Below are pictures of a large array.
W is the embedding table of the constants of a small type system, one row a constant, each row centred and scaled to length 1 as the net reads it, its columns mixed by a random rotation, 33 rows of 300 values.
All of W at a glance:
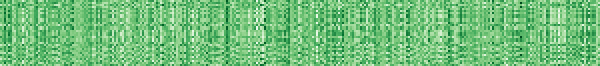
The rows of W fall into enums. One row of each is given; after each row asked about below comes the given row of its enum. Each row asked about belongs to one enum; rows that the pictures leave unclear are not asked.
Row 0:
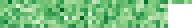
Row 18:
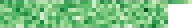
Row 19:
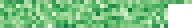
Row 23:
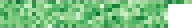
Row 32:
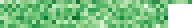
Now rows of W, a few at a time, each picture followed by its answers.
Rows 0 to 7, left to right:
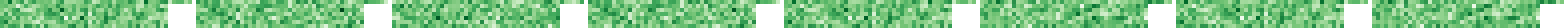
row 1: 18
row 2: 32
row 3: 18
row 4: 0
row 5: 23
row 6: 0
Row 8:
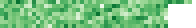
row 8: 23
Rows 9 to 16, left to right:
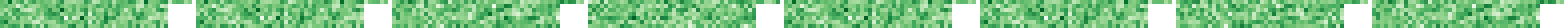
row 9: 0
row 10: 0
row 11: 23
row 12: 32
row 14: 0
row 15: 19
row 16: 23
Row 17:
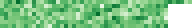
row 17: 23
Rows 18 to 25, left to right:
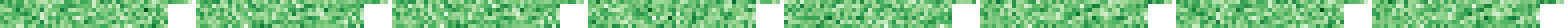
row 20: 19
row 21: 0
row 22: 32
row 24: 18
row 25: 23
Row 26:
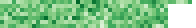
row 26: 32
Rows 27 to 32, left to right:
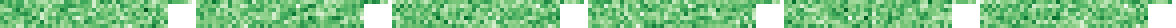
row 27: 18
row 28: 23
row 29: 32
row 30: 19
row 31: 0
